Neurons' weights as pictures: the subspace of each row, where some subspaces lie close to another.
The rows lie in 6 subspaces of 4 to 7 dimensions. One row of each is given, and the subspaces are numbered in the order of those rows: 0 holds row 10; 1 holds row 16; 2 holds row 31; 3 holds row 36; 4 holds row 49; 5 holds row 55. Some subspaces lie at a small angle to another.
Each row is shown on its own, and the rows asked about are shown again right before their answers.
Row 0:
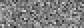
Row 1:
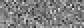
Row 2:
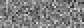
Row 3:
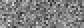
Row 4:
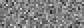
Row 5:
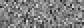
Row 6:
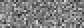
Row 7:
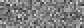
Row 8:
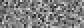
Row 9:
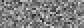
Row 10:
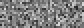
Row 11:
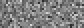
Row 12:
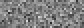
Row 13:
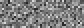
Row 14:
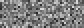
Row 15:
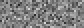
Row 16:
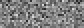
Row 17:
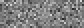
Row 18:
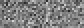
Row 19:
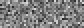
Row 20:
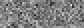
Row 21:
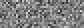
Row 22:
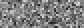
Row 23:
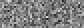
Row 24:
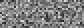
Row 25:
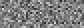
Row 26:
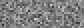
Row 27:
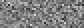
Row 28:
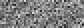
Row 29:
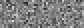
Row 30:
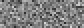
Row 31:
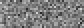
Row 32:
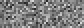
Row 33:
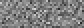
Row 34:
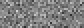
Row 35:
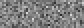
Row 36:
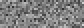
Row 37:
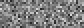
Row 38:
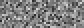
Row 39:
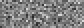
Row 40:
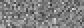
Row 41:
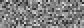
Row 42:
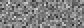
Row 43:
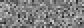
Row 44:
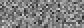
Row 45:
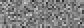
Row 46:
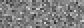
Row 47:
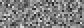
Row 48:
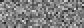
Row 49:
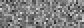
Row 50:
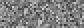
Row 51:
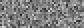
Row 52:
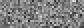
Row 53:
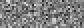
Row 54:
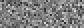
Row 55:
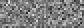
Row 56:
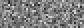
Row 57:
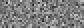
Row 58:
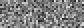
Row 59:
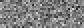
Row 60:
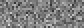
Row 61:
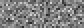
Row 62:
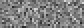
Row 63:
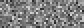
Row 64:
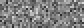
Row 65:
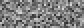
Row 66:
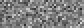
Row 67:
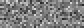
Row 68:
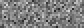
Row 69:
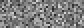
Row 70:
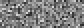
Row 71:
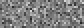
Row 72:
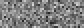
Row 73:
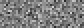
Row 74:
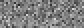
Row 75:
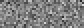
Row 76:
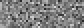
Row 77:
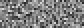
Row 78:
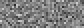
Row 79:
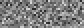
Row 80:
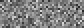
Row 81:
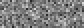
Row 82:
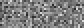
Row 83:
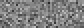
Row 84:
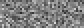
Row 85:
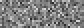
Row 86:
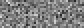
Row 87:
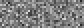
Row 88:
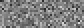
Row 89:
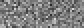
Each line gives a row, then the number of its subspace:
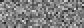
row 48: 3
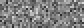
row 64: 0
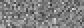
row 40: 2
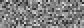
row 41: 3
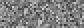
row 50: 0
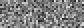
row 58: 5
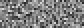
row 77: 3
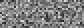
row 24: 3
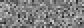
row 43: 5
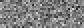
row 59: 1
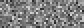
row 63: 4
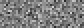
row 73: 3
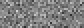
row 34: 5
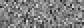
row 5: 5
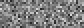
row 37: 4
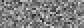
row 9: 1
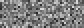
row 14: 1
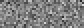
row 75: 5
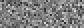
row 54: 2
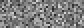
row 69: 0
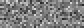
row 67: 5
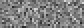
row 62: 0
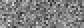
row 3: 0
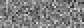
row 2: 0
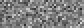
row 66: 2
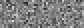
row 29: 1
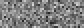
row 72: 1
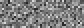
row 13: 4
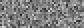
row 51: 0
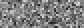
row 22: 1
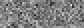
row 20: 0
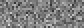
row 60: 2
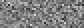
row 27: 2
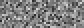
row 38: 4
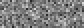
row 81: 0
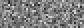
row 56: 2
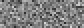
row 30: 2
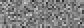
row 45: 2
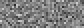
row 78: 3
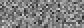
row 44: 0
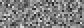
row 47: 0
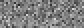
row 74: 2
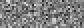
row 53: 1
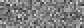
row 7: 5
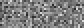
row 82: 2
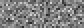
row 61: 1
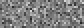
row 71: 0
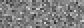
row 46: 4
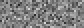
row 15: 4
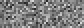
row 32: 1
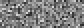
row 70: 3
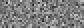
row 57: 2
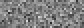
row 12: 3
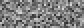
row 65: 3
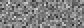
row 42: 4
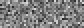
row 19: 5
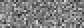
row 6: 5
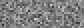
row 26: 3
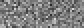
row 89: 2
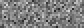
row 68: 1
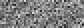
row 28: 3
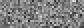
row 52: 3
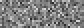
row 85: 0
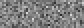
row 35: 0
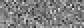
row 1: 5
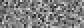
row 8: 2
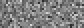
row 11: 2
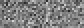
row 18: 1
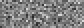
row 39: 1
